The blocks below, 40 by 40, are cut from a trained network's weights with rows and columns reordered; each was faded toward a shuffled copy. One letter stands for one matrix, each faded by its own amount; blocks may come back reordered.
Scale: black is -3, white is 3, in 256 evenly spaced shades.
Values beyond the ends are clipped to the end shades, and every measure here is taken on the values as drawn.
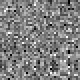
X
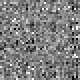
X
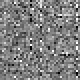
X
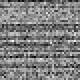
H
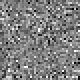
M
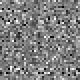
M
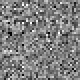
X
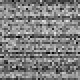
H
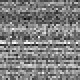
H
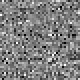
M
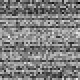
H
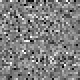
M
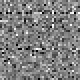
M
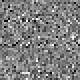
M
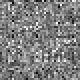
X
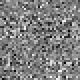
M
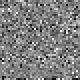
M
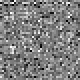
M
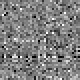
M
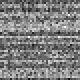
H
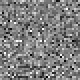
M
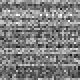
H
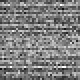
H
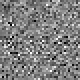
M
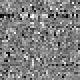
M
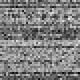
H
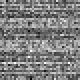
H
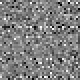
M
